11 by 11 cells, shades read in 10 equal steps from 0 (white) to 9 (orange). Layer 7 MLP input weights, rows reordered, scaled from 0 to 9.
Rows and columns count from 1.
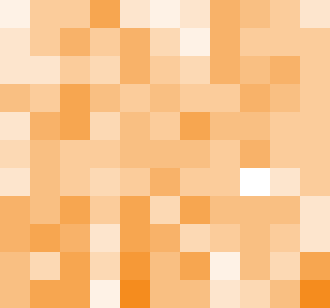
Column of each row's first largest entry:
4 3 5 3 3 9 6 3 2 5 5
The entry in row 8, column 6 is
3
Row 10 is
5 3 7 3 8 5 7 1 5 3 7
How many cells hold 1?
5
